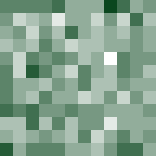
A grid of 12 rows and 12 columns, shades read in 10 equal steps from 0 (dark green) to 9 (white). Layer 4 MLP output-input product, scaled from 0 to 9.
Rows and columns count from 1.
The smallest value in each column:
1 3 1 3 2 2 3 4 0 2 2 4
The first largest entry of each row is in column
6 5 3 6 9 2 4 7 9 9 8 8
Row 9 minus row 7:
-1 -2 -3 -2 0 -2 1 -2 -1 1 0 -1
